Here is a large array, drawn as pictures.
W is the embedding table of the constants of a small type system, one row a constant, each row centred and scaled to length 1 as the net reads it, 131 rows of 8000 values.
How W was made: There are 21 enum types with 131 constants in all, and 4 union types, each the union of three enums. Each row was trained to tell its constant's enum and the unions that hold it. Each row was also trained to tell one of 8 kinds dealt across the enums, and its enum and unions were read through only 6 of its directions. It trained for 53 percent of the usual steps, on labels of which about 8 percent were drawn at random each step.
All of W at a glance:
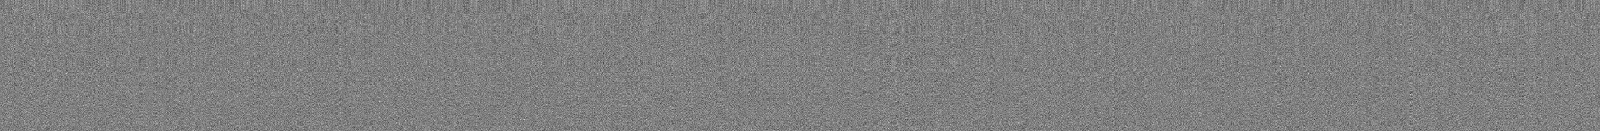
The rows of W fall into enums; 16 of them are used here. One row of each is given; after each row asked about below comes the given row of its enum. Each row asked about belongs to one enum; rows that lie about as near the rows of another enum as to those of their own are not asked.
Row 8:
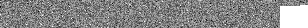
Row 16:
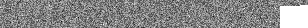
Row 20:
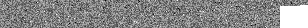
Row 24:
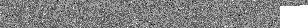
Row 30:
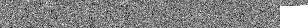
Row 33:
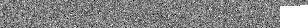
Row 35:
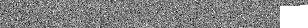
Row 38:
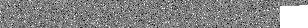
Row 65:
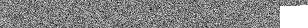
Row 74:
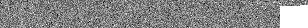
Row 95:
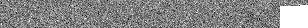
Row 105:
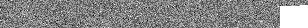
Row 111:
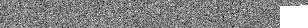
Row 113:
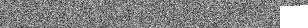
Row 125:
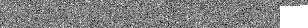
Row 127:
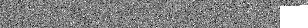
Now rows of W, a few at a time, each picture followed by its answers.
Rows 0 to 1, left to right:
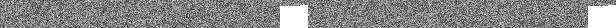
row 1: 105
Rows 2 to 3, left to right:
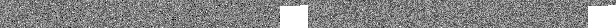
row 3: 125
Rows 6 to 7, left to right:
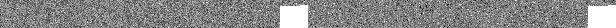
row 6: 125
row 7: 111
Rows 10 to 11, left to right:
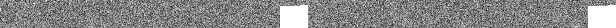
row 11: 65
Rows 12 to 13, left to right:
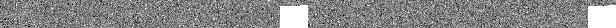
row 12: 111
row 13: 65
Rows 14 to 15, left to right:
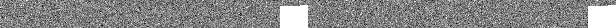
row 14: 16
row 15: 113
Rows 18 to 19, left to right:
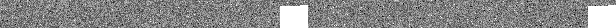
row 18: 24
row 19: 111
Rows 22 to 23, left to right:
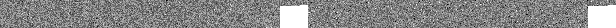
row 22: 65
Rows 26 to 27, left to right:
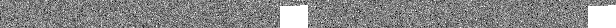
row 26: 105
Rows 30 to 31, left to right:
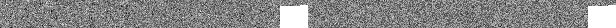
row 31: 113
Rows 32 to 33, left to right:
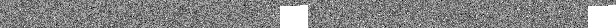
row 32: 20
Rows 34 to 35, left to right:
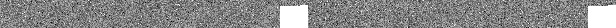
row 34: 38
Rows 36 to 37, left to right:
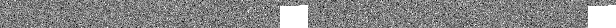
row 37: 8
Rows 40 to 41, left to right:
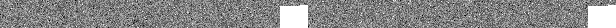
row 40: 105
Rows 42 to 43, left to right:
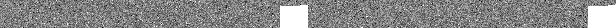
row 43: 95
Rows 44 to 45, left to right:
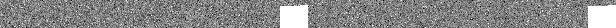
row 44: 33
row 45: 127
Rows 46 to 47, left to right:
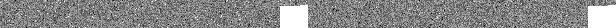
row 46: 33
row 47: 65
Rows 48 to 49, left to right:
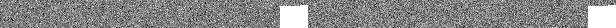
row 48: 95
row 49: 95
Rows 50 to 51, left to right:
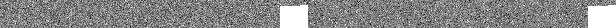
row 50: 33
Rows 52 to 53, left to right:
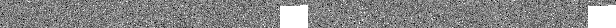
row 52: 30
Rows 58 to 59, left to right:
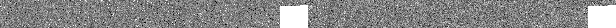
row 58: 113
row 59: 24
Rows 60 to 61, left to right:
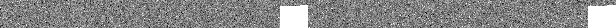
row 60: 95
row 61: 20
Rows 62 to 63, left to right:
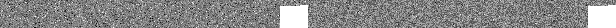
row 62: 95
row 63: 125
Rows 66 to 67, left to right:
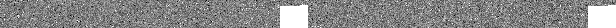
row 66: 127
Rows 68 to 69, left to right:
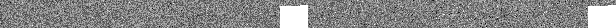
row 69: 24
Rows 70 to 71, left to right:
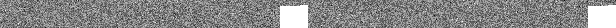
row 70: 20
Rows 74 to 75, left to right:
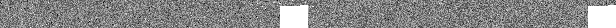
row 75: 38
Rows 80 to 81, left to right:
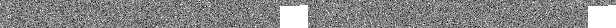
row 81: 111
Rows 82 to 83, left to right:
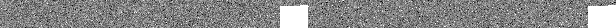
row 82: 30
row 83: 113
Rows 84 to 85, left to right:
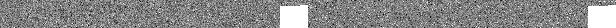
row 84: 8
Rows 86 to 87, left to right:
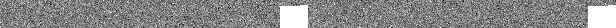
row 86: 16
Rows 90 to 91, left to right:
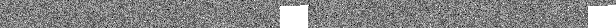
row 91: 74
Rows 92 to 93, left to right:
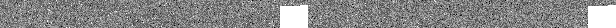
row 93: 65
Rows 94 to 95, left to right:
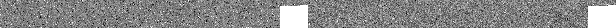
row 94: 113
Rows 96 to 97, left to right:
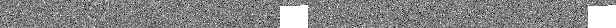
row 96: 8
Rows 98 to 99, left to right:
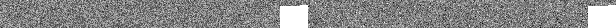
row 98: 65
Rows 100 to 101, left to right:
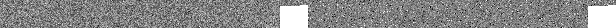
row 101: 95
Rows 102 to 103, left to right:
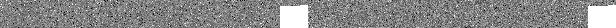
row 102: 113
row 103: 16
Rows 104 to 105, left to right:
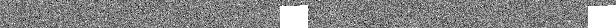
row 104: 24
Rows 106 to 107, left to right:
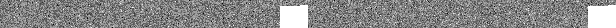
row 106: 74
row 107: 20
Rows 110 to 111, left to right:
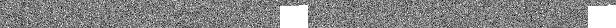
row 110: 20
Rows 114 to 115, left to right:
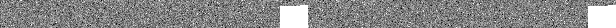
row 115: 16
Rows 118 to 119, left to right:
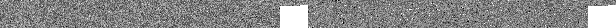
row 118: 74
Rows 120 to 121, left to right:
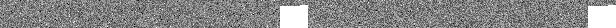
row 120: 127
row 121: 105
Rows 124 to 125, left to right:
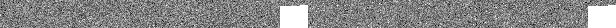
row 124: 105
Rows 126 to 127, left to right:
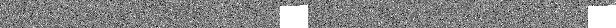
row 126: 24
